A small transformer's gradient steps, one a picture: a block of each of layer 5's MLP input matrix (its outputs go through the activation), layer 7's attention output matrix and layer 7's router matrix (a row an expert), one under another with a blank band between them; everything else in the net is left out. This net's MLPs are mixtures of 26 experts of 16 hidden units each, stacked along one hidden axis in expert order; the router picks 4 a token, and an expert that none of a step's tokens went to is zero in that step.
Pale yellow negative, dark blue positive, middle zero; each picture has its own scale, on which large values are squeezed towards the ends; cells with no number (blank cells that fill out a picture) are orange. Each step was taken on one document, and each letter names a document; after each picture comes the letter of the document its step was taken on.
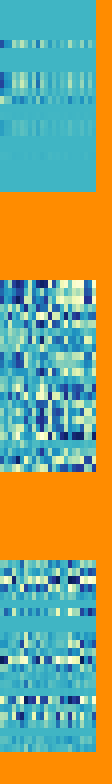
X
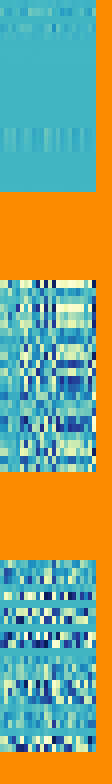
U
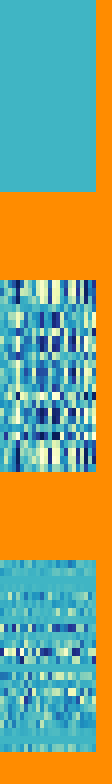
X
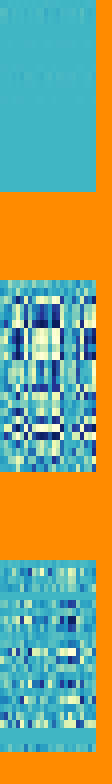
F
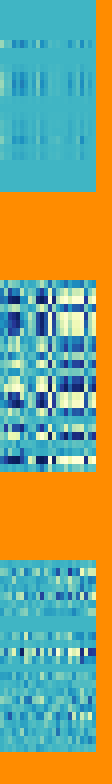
X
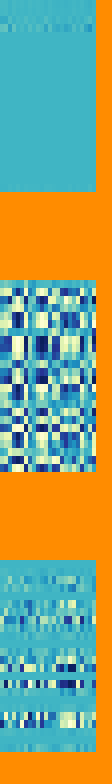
F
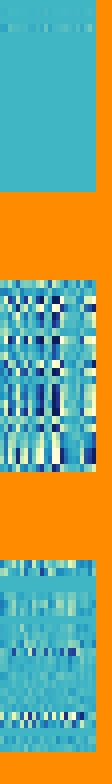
F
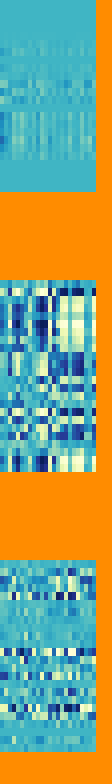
X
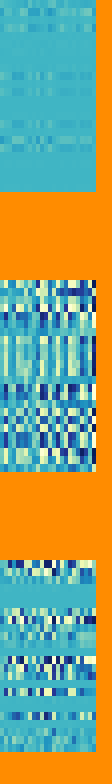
U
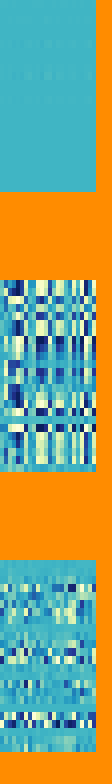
F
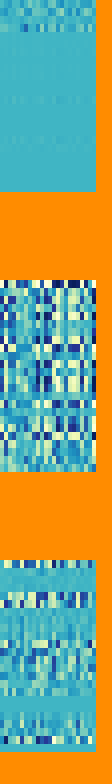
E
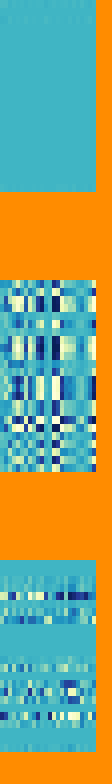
F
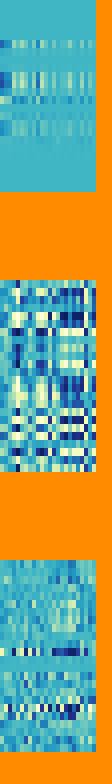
X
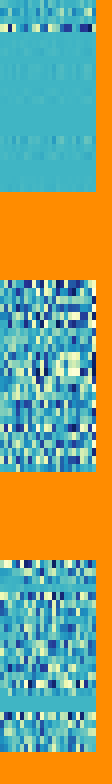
E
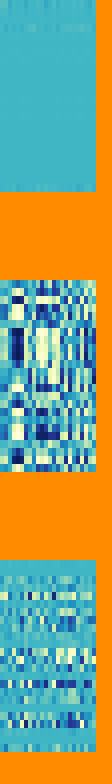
F
